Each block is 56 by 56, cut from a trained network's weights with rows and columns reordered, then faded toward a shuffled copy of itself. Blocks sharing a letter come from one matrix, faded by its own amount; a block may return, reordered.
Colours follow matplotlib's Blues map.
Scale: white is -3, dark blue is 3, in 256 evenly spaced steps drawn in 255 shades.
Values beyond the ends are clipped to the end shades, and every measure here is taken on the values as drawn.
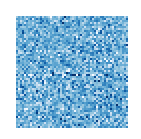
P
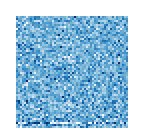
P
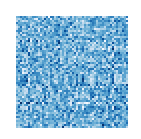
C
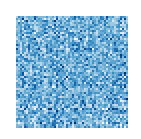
C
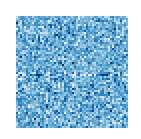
P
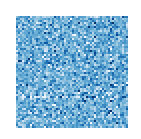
P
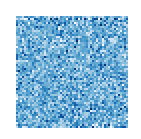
P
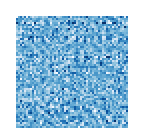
C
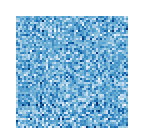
C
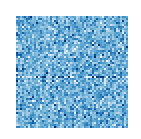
P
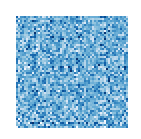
C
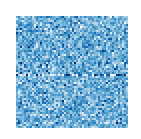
P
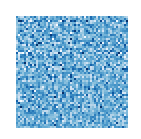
C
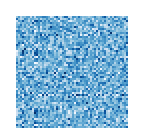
C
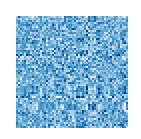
C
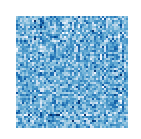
C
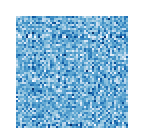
C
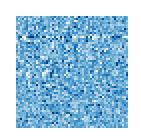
P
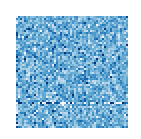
P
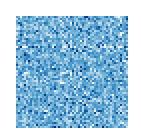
P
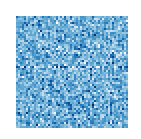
P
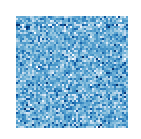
P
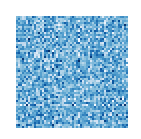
C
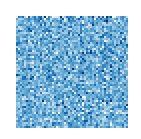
P
